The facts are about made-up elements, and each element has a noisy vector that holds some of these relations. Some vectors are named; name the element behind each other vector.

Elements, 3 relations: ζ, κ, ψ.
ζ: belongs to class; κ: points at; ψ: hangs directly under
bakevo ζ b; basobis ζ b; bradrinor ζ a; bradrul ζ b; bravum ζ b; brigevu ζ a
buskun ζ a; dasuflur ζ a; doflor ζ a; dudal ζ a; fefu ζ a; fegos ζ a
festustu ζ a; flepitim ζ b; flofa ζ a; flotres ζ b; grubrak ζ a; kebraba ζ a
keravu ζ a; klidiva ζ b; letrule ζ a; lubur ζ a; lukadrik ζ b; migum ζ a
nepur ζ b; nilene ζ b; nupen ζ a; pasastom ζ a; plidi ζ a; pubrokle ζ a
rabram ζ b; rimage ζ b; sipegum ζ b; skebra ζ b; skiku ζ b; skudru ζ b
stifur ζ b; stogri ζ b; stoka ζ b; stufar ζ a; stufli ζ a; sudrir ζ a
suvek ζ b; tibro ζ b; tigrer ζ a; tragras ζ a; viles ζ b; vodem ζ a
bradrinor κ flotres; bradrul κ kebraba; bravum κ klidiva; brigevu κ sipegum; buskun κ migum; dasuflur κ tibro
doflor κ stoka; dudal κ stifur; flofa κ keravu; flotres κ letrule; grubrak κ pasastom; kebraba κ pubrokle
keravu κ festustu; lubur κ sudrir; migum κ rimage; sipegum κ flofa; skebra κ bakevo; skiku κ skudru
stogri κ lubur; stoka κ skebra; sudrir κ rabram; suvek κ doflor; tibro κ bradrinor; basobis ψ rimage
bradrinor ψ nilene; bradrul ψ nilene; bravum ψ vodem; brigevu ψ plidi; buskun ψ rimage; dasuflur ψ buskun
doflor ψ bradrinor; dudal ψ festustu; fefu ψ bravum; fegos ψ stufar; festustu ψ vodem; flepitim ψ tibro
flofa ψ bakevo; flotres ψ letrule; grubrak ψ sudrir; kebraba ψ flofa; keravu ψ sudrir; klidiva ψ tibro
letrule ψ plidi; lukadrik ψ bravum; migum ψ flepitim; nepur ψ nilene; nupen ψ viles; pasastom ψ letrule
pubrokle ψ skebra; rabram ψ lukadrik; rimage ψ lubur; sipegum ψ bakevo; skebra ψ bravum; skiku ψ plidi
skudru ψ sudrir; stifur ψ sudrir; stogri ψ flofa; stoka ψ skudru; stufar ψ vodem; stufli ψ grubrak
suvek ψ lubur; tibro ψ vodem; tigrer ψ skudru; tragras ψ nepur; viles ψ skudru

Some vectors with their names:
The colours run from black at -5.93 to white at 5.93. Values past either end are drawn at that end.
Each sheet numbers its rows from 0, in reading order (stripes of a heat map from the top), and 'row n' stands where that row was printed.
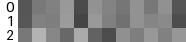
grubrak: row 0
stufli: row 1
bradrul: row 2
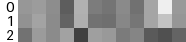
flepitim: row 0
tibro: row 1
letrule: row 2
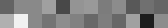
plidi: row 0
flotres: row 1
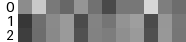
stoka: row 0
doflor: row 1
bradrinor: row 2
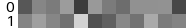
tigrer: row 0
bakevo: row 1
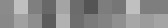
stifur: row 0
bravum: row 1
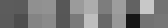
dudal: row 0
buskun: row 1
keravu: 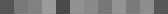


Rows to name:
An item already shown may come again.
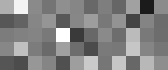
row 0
flotres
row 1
lubur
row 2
stogri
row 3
skudru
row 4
pubrokle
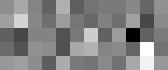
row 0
suvek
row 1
skiku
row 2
dasuflur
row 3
migum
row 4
flepitim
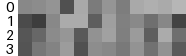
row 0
rabram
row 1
kebraba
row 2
vodem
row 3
sudrir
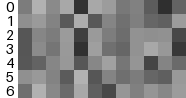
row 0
pasastom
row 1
basobis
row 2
tigrer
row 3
nupen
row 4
lubur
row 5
basobis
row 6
nepur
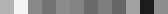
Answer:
flotres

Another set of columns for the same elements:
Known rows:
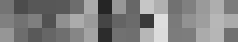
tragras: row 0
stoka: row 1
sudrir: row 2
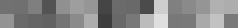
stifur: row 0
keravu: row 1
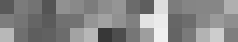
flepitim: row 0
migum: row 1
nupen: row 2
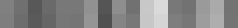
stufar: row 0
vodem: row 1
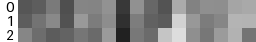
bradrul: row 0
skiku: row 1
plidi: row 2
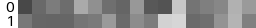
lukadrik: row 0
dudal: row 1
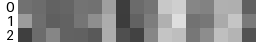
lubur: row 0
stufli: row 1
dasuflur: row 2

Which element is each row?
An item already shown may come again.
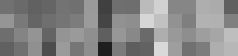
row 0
lubur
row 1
flofa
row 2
stogri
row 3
flotres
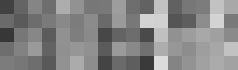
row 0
rabram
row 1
pubrokle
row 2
rimage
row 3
stogri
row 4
skudru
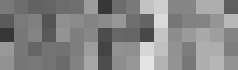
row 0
lubur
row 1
klidiva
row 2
rimage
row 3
flofa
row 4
kebraba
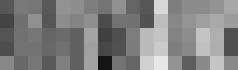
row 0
tibro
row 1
suvek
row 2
buskun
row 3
buskun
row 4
pasastom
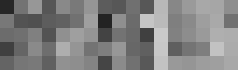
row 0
basobis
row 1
bradrinor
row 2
stifur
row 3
rabram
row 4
bakevo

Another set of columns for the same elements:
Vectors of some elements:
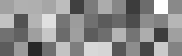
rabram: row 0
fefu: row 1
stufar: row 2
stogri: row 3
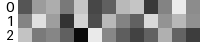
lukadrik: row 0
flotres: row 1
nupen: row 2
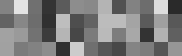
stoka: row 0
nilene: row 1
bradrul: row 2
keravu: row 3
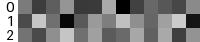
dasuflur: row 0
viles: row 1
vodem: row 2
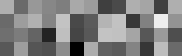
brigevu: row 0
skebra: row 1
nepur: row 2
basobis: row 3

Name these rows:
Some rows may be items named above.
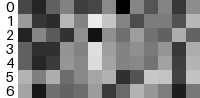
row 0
buskun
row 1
kebraba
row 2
rimage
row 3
flofa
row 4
flofa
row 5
pasastom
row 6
bradrinor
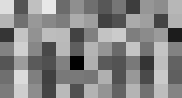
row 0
pubrokle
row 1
brigevu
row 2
flepitim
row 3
skiku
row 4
basobis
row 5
stifur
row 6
skiku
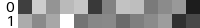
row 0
flepitim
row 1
migum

